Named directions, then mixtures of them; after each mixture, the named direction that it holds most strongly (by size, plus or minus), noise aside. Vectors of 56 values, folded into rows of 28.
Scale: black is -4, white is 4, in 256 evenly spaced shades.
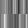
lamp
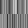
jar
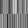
jar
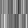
lamp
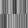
jar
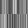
jar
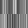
jar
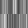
lamp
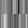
lamp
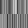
jar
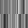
lamp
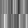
lamp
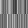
jar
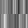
lamp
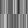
lamp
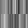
lamp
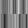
lamp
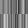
lamp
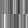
lamp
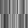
lamp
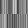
jar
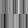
lamp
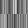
jar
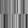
lamp
